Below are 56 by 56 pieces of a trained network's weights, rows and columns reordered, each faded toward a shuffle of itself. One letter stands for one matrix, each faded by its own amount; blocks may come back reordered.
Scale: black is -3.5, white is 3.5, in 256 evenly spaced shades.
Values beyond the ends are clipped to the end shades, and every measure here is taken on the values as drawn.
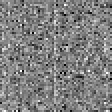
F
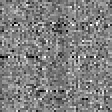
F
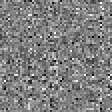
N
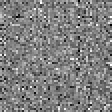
N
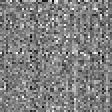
F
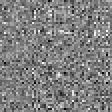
N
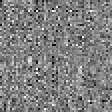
N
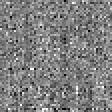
F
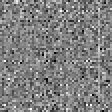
F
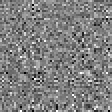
N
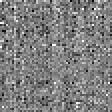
F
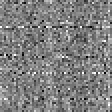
F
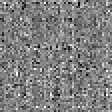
F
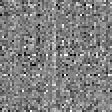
F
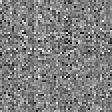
F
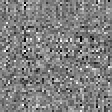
N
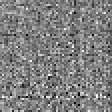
F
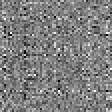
N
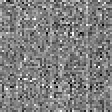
F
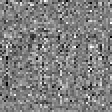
N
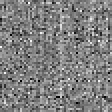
F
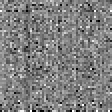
F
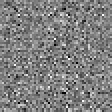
N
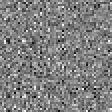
N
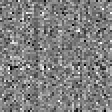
F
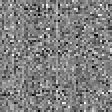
F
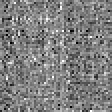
F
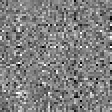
N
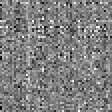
F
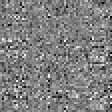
N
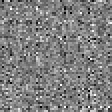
N
